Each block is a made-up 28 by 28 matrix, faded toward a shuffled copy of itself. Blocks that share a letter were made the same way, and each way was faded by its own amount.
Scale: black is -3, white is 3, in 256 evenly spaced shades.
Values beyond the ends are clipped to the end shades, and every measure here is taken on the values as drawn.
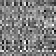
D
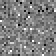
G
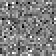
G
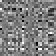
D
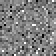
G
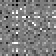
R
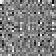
D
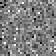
G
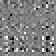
R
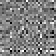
D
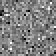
G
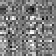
D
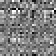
D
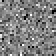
G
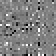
R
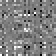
R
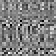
D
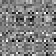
D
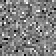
G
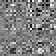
D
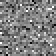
G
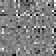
R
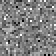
G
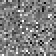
G
